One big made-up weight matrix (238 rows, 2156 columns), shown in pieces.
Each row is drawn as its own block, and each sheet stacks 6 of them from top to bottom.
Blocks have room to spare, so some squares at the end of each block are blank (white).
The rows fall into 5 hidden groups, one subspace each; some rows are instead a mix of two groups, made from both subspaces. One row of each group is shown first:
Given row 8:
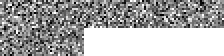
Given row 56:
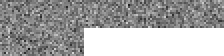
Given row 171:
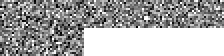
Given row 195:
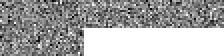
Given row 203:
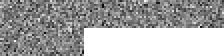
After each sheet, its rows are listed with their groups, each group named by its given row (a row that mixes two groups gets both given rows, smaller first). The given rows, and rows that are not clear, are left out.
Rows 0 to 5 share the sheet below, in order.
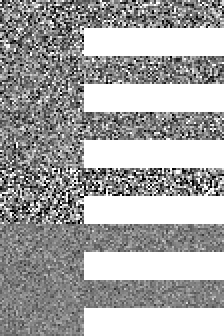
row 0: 203
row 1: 195
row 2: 56
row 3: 195
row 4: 56
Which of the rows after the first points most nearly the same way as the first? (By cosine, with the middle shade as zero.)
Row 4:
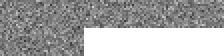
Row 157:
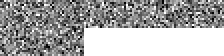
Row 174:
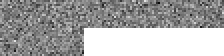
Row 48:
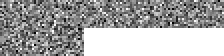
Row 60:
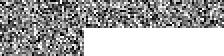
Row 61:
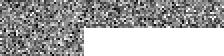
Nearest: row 157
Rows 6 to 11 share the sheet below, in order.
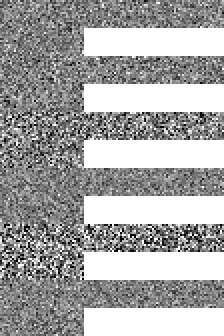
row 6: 203
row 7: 171 and 203
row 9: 56 and 195
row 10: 171
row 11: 171
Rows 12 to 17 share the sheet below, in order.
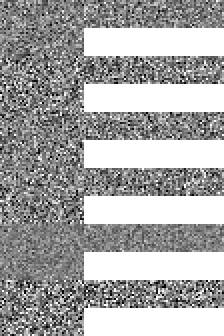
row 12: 8
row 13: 8 and 56
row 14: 195
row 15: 56
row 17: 8
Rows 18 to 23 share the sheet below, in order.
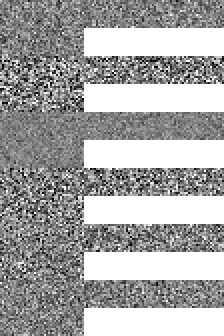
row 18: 8 and 171
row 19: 203
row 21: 171
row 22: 56
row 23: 8
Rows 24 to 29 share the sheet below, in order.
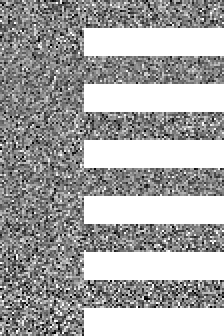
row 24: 195
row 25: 171 and 195
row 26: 56
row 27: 171
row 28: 56
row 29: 171
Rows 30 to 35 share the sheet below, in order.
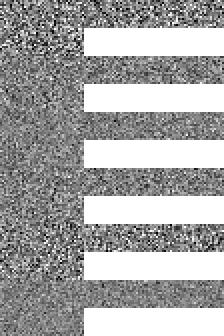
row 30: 171
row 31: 171 and 203
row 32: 56
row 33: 171
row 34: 195
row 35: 203
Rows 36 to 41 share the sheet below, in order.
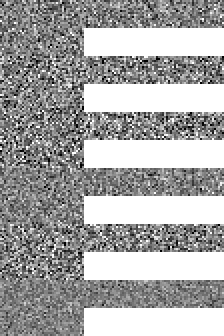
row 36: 195
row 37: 203
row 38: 56
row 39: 195
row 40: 171
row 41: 203
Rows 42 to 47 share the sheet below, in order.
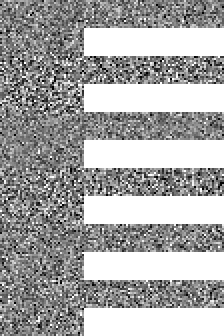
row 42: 56
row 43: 171
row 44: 195 and 203
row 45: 195
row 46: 203
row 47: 195
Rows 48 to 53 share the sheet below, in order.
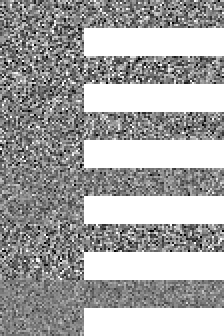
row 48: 171
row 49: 8
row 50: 56
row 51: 8 and 195
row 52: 171 and 195
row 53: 56
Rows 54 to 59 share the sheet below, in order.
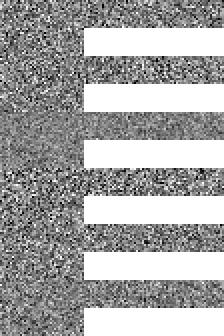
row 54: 203
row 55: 8
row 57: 8
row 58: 171
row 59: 56 and 203
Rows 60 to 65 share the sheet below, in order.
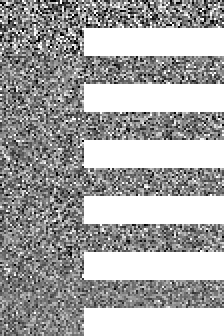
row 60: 195
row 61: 56
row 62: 203
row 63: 171
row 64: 203
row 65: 56
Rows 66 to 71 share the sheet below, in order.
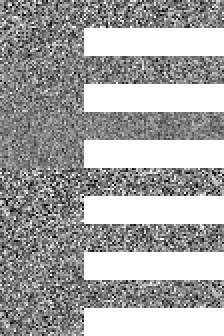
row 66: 8
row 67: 8
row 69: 203
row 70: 8
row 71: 203
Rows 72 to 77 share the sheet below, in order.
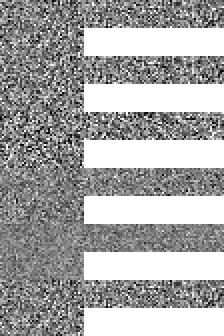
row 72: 195
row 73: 195
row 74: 203
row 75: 56
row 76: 56
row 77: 195
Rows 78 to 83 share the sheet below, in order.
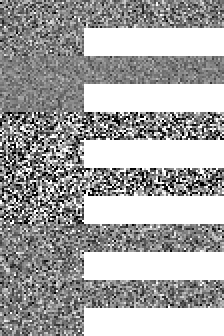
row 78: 8
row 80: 56
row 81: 8
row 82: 203
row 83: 8 and 203
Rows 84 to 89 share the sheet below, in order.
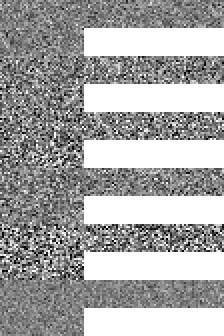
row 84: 203
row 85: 56
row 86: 171
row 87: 203
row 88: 203
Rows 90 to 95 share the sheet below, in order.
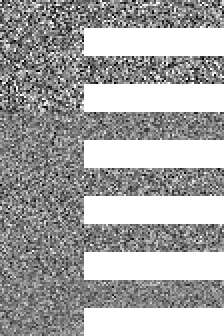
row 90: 203
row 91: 56
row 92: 171
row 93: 56 and 171
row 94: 8 and 171
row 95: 203
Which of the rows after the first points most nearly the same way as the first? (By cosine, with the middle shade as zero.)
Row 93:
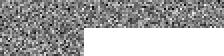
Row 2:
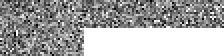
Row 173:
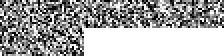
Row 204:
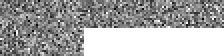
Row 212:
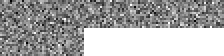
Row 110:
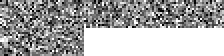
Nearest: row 212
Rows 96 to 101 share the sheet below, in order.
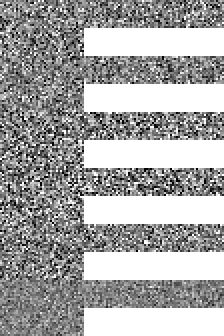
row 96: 56
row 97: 8 and 195
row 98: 171
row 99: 56 and 195
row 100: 171
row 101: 195
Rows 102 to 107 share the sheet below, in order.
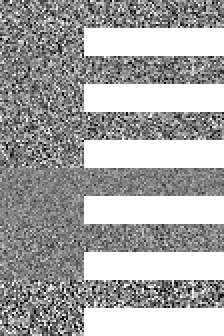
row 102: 171
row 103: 56 and 195
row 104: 203
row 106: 8
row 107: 56 and 195
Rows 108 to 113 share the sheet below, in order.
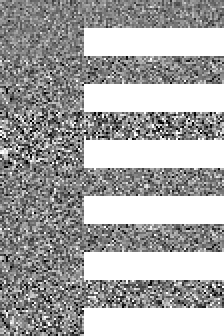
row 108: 195
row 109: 203
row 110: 8
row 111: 171
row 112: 203
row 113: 203
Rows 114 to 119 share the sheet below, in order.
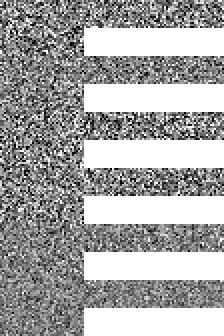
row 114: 56
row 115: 171
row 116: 56
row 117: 171
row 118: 195
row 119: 171
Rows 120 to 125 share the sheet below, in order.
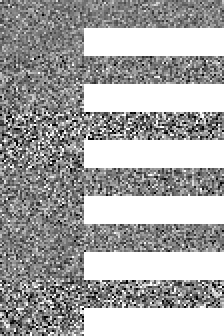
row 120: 8 and 203
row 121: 56
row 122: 8
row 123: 195
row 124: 56
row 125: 203
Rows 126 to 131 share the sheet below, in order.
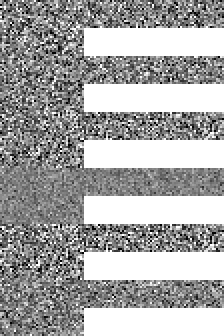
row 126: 56 and 171
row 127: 171
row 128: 195
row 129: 195
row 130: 195
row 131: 203
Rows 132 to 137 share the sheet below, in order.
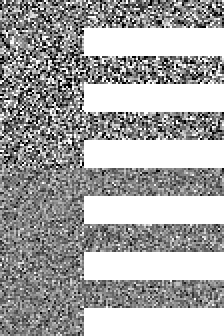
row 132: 203
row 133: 203
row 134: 203
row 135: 203
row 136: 56
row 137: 195
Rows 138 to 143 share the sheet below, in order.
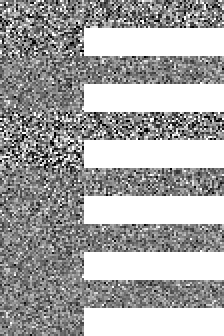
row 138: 56
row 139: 203
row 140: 171
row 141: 195
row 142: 203
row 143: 203
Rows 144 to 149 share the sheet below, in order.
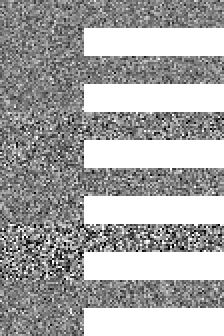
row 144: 171
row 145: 203
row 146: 56
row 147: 8 and 195
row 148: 171
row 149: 195 and 203
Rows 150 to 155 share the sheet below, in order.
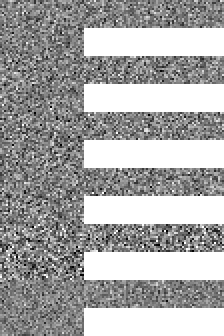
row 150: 171
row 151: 8
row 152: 171
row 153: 56 and 203
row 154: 56
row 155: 8
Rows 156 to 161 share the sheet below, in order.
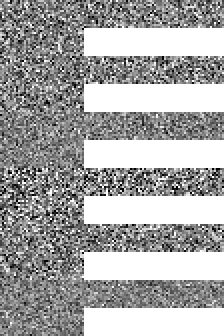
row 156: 171 and 203
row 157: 8 and 56
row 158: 8
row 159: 8
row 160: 203
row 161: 203
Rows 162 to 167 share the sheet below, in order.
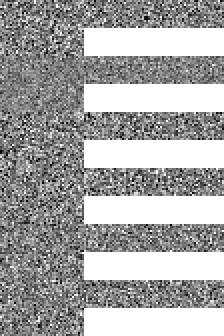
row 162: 171
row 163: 8 and 195
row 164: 8 and 171
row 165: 8
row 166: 195 and 203
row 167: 195
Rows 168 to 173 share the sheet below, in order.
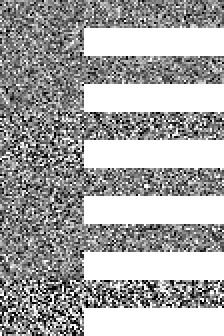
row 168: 56
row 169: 203
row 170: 171
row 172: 203
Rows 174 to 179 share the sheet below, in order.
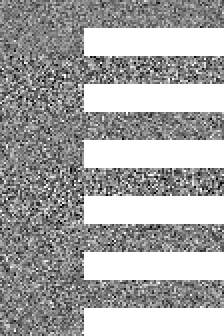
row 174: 203
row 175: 171
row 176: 203
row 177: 195
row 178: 203
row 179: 203
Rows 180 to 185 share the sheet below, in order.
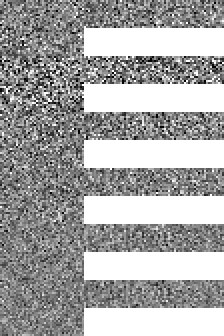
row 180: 56 and 203
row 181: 203
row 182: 8
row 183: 171
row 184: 8
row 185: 8
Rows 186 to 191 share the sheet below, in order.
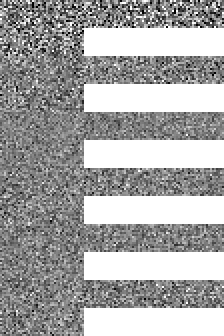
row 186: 8 and 203
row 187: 56
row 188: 56
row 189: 8 and 203
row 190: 8 and 171
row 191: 56
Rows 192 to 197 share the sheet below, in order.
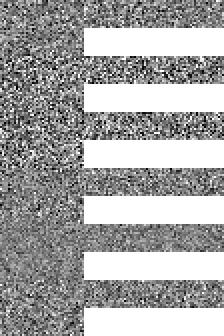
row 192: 8
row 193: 8
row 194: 56
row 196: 203
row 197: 56
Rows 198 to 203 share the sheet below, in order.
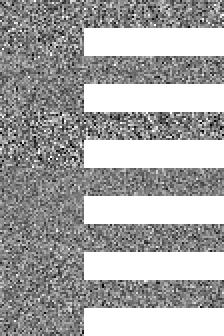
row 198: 8 and 195
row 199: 56
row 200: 195
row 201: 8
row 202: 171
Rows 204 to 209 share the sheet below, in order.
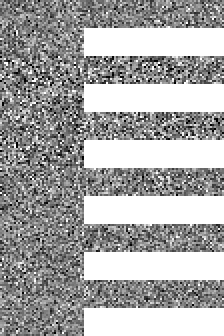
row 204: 56
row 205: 8 and 203
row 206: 56
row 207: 8
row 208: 56
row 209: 8 and 171
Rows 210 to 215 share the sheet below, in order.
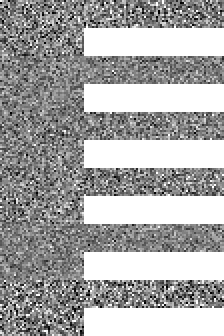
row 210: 8
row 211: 203
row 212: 171
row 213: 56
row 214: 203
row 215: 56
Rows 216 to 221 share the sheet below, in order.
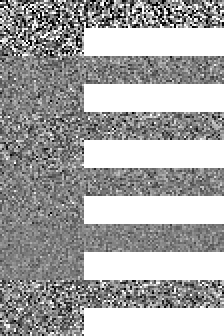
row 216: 8
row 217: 195
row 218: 203
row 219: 8 and 195
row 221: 203
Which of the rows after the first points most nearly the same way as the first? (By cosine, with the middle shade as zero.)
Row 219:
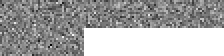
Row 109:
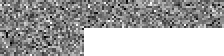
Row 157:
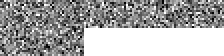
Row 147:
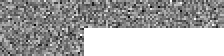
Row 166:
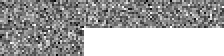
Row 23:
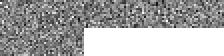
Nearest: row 166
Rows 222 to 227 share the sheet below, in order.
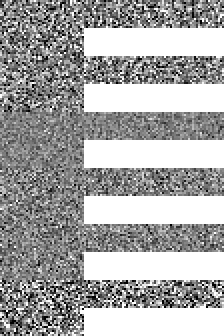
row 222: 195
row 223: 8
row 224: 195
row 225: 8
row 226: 195
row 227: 203
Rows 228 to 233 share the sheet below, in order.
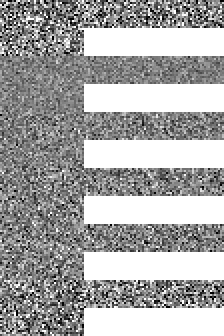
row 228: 171 and 195
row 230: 8
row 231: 195
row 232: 171
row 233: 56
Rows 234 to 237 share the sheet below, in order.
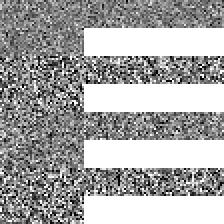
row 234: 203
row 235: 195
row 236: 8
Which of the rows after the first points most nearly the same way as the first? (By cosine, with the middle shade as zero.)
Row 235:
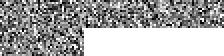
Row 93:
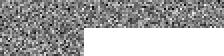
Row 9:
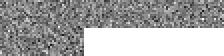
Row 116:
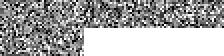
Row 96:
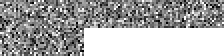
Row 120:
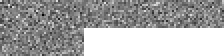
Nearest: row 9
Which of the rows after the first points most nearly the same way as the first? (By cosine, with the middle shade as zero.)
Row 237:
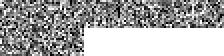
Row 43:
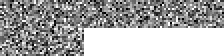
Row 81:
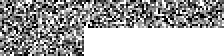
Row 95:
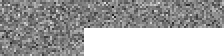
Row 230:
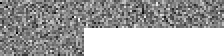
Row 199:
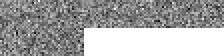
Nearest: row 199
